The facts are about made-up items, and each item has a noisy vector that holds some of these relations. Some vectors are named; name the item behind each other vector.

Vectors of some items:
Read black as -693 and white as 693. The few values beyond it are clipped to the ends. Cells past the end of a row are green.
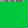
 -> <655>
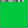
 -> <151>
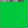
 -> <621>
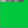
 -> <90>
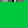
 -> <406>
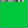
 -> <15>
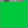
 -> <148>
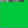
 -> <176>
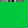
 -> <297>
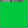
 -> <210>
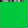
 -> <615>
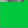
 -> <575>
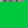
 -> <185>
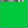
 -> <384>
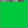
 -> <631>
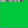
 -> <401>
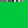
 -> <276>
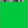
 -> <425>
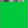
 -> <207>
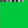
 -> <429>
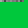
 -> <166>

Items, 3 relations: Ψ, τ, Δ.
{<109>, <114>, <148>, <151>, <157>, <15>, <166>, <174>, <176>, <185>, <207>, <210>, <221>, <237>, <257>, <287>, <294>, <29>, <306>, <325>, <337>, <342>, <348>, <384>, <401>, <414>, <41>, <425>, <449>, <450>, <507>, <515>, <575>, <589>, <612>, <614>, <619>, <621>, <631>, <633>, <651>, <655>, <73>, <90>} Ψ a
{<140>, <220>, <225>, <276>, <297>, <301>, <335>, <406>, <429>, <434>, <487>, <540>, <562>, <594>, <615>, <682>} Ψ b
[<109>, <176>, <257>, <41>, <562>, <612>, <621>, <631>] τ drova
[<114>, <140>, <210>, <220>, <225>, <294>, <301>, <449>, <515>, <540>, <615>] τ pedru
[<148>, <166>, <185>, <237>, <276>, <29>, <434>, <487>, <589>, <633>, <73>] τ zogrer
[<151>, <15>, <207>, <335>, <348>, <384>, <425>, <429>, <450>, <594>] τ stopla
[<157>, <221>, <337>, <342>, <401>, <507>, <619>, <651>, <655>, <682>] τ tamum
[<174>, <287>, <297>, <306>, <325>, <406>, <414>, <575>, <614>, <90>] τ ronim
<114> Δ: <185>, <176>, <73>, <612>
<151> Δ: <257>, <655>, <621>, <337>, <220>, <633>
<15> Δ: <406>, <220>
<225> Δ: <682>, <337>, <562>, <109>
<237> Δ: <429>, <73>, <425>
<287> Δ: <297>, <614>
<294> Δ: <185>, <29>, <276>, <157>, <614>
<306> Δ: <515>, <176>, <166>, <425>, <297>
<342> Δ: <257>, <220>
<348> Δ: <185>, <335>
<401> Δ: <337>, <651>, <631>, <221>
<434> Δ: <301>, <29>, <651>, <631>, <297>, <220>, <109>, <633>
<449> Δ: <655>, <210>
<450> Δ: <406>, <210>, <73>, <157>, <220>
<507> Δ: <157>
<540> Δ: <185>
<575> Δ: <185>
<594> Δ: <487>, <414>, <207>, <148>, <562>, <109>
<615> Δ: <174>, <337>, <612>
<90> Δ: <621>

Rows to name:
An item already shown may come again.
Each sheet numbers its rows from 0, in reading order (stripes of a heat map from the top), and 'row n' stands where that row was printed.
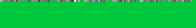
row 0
<157>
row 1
<210>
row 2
<348>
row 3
<655>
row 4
<414>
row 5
<157>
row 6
<633>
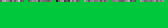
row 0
<294>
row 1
<210>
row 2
<140>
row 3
<73>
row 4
<109>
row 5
<29>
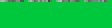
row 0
<287>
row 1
<401>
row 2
<90>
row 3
<589>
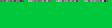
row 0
<515>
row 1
<507>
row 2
<342>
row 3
<237>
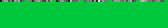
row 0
<615>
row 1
<425>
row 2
<220>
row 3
<682>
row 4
<114>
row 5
<287>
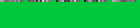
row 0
<619>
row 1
<487>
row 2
<540>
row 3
<301>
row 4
<614>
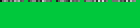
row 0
<225>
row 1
<562>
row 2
<220>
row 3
<434>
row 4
<276>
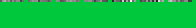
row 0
<449>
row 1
<210>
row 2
<148>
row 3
<612>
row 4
<594>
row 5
<335>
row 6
<306>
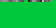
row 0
<41>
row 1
<220>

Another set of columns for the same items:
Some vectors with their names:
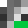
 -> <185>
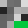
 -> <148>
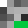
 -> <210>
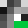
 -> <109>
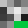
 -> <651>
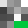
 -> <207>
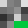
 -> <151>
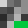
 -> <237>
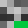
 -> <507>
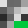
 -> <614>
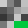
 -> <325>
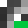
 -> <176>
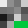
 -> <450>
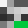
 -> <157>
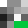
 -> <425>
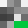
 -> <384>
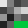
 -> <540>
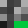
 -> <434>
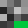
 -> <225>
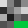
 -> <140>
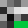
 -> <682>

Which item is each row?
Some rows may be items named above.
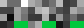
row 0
<594>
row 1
<342>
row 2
<434>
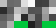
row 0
<148>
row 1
<276>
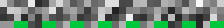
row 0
<655>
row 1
<406>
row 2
<449>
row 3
<414>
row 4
<41>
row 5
<90>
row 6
<225>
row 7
<348>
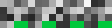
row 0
<619>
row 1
<614>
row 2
<301>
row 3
<406>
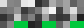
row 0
<151>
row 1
<297>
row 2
<401>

